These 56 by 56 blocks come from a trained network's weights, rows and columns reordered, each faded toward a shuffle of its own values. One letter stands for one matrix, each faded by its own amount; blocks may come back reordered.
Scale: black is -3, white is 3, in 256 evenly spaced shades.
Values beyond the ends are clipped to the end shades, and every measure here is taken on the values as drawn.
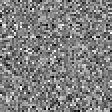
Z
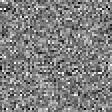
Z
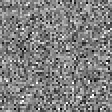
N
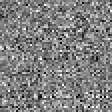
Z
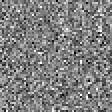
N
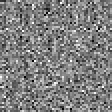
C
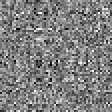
Z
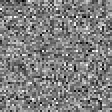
Z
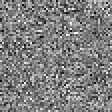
N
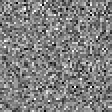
C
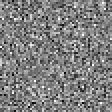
C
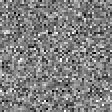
Z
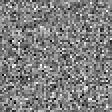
N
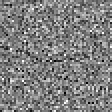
C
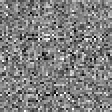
Z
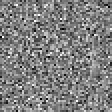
C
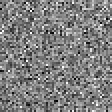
C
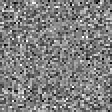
N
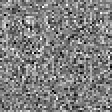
C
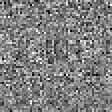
Z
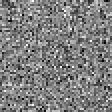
N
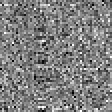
C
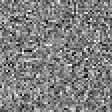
C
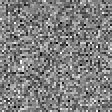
N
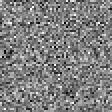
Z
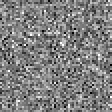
C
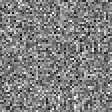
N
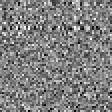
Z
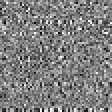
Z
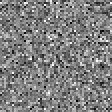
C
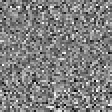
Z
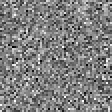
C
